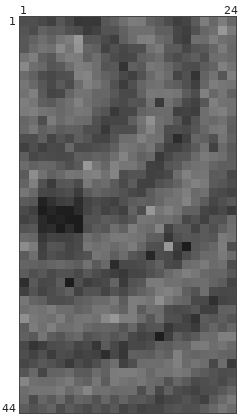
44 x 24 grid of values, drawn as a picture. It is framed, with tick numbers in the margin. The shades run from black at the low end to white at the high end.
No overall slope runs across the table. Neither half mirrors the other. Rings spread out from the top left. In the middle left lies a patch that is lower than the rest. The middle left is the ninth with the lowest average.
